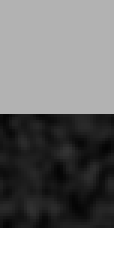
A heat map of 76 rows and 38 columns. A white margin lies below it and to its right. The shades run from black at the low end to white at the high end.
The table splits into 2 rows of 1 panel. Panel 1,1: high, flat. Panel 2,1: very low, blotchy, faint in contrast.
